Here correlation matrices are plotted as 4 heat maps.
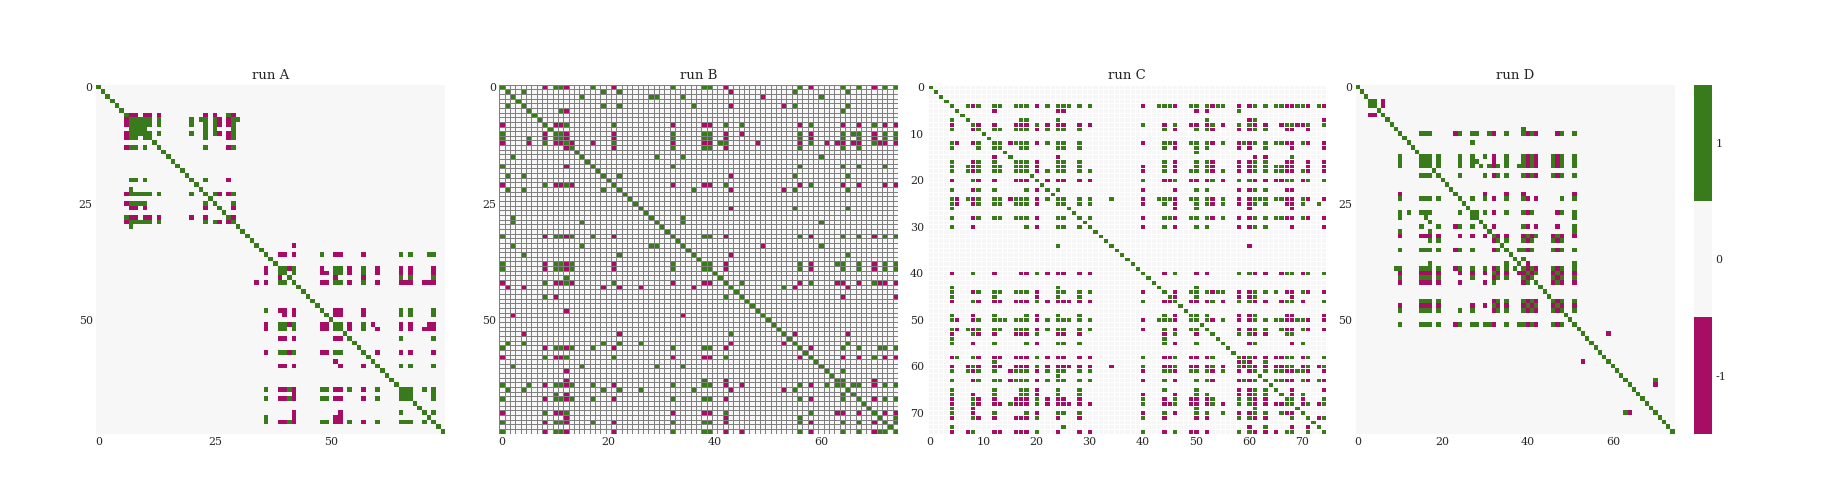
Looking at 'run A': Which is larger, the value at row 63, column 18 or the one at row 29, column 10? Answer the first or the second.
the second
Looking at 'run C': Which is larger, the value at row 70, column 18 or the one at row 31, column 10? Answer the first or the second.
the first
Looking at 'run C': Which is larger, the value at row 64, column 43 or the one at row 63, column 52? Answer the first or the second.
the second
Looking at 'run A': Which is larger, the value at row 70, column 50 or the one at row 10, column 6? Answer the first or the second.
the first
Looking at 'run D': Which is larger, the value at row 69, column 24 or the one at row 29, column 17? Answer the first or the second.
the second
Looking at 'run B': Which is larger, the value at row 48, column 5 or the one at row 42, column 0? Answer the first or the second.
the first
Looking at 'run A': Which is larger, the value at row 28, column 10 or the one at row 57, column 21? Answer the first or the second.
the second
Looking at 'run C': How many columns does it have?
75
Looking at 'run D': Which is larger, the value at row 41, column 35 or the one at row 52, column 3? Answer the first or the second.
the first
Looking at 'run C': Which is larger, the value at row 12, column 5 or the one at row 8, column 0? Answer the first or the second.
the second
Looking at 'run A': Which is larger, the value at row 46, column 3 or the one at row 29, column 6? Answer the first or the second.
the first
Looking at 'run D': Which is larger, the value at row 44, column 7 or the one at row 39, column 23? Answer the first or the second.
the first
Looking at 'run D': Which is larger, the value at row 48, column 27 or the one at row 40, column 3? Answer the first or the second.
the first
